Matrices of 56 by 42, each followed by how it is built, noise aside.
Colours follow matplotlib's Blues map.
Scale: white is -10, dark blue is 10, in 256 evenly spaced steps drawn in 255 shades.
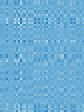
low rank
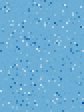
sparse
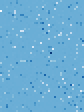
sparse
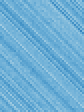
Toeplitz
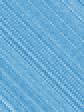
Toeplitz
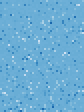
sparse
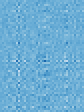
low rank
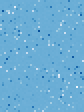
sparse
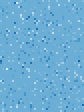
sparse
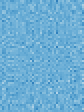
low rank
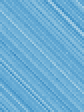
Toeplitz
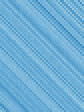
Toeplitz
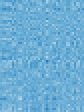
low rank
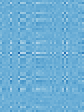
low rank
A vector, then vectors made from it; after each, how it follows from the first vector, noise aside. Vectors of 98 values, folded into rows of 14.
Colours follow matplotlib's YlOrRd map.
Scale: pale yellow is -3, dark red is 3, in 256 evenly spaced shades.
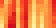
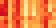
wrapped around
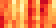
reversed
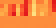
partly zeroed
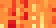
partly zeroed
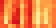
wrapped around
